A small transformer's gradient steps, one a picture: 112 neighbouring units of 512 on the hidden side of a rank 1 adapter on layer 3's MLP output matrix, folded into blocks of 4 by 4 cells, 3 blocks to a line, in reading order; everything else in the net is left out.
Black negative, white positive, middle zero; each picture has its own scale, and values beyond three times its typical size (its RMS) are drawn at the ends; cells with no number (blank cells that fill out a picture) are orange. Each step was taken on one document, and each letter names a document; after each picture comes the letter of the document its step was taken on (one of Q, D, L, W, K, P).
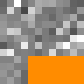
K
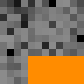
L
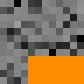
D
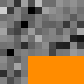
D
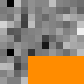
L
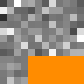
L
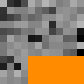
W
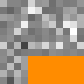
W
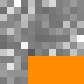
K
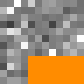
K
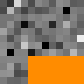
K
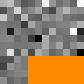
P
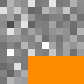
L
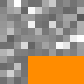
K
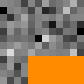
W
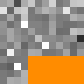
L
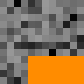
D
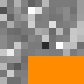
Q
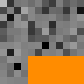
P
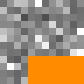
W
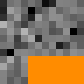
Q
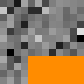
K
